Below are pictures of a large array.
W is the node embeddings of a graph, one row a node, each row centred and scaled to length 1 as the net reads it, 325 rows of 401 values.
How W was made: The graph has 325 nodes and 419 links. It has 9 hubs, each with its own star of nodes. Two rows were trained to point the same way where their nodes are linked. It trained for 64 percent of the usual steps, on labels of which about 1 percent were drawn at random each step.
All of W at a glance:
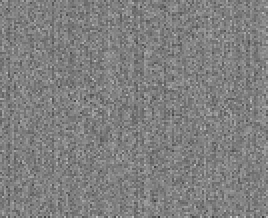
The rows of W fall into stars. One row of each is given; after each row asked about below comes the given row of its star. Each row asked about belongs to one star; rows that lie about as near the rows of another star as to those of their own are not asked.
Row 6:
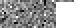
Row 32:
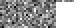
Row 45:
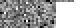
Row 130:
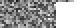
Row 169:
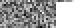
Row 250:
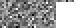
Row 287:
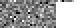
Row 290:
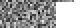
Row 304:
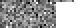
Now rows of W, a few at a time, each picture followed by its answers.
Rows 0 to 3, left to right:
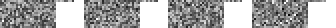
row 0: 304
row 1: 32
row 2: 169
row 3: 169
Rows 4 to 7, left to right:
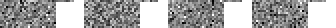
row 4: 130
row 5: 250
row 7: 45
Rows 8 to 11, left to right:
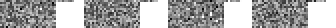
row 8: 287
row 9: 169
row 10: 169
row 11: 290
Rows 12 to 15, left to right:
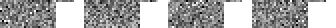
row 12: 32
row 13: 287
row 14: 250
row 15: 304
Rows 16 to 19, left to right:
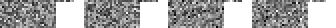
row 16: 130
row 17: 169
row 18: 32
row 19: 287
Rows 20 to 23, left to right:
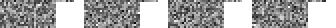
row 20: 32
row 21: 290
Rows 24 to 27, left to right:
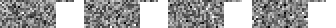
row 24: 250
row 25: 130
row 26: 290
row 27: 250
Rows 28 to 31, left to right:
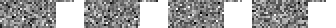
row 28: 169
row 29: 32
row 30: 250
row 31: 287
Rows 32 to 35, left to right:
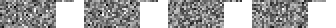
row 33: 287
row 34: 45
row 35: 290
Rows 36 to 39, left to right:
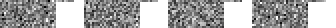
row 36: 45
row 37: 45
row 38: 304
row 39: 169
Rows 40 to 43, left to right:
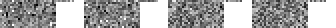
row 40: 290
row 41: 130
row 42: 250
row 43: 287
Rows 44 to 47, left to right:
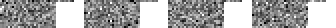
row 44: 32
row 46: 32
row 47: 32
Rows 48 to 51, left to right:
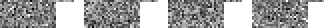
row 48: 304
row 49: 6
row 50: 287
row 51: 169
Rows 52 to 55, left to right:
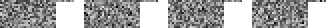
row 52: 287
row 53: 45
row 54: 169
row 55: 169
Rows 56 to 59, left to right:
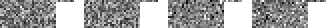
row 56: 250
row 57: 32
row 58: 130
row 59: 287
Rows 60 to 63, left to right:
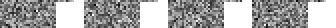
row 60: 130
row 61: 169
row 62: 304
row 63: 45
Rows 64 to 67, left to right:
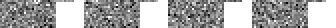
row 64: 304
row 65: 45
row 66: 32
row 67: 130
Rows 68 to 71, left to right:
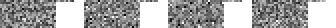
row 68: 32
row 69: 32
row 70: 6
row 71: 287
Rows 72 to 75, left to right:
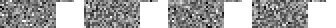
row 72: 287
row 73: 45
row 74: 45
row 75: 45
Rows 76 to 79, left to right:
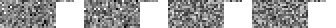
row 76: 6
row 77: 304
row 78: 45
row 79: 45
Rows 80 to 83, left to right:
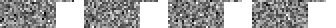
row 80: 169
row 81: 32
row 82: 130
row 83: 45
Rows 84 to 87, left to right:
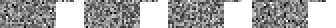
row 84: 32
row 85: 169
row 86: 130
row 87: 250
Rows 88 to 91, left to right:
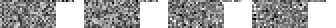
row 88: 290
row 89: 304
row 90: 130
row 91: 45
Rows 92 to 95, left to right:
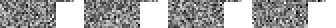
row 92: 169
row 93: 287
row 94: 130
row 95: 169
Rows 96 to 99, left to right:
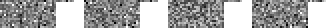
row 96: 290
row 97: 290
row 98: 287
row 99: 130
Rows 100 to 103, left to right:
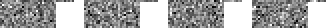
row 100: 6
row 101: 32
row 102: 45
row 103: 32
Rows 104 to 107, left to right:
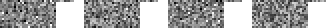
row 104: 130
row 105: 130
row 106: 304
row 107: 290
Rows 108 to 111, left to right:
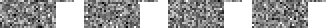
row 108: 169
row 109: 130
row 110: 304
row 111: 169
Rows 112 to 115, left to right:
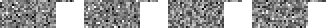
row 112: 250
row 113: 6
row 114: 304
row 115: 32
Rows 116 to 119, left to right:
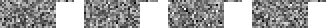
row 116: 250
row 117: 45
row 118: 45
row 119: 32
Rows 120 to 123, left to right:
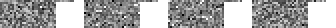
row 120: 6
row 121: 290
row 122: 169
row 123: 287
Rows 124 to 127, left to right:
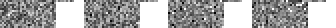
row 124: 290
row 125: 290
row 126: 45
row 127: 304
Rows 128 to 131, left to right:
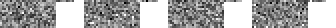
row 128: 290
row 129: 287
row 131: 130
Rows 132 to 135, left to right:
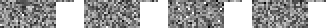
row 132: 287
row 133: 169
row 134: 304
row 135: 304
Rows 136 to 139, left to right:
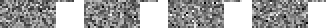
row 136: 32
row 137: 6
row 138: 287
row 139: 250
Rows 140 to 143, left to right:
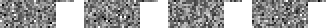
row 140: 290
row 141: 130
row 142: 287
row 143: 169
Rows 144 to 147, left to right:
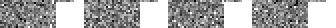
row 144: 130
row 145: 45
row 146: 130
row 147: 6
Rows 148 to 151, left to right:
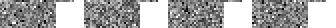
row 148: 6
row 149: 6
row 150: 45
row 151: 250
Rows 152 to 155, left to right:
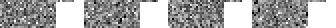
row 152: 169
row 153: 250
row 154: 6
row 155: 45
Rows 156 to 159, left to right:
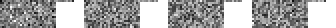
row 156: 304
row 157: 304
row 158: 169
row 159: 304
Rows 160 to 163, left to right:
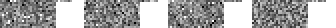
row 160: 287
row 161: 290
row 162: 6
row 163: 45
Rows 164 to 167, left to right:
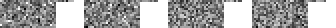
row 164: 169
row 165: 32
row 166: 32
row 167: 304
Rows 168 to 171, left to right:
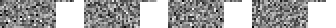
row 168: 32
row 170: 32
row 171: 32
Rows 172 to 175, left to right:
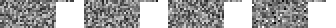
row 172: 32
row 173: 45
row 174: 45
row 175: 304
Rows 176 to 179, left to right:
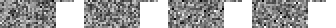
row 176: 304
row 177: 169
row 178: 32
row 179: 287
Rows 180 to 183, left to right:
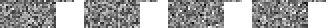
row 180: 304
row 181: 250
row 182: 290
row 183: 304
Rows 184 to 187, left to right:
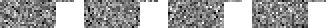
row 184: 32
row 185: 32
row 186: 45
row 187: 304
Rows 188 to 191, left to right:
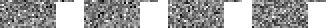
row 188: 287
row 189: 287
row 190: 130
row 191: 250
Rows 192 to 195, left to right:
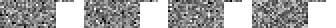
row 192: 32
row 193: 290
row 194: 287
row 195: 250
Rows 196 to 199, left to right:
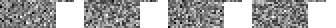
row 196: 250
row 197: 287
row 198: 32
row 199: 6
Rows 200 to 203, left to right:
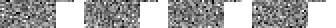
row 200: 287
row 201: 169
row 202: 290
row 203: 32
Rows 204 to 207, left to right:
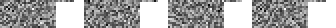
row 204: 32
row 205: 45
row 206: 130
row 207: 32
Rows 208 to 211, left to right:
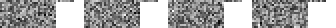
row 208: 250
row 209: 304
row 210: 250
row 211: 32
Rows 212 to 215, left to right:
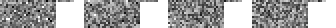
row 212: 45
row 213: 6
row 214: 169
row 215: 130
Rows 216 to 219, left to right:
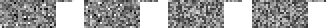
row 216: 169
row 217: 32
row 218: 250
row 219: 304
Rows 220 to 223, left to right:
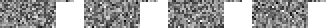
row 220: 169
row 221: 250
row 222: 304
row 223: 290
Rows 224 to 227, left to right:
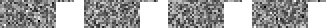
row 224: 169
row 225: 6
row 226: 6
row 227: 6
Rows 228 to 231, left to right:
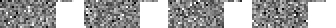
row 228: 287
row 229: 45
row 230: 304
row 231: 169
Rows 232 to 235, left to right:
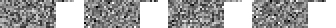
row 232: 290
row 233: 250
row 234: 287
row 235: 250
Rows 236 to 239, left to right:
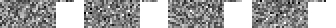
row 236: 250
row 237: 45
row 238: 130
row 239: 287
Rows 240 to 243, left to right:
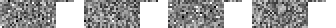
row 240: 169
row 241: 304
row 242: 287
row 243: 169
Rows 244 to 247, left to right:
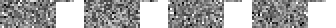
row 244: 130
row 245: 287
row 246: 45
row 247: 290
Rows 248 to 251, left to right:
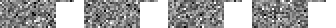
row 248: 250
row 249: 130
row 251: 304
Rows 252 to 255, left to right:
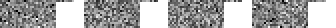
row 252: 287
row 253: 32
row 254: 32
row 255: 169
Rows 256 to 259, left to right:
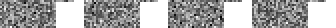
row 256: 6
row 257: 130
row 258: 32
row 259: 45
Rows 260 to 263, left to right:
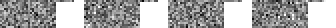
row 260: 304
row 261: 290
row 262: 304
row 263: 287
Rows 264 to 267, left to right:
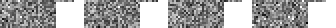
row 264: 304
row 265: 6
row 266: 169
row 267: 130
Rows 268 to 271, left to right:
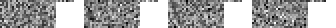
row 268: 45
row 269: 32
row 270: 45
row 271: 32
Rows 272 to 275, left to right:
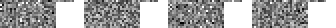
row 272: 304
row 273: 169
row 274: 6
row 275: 250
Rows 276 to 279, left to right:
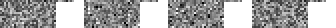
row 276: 32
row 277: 6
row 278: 250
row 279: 287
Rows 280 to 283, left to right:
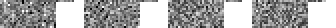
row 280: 6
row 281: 45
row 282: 250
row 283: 130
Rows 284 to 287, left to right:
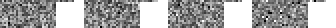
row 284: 169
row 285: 130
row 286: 169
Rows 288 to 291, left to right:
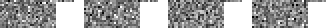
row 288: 287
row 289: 32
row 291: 130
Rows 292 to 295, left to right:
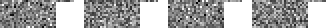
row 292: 130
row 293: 287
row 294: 304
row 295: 6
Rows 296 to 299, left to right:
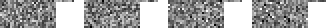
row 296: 304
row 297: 130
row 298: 304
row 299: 250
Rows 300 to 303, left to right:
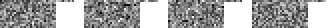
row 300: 287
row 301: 130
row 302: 169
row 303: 45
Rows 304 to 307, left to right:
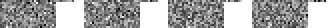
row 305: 169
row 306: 130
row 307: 45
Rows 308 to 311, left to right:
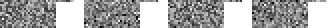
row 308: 130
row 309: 250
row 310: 45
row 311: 290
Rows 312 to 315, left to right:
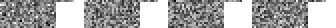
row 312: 290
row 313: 169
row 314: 304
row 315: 130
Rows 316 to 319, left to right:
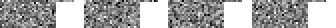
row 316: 304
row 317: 250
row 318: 32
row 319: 6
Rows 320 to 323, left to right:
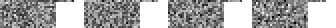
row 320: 290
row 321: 6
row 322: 290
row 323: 32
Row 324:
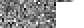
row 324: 169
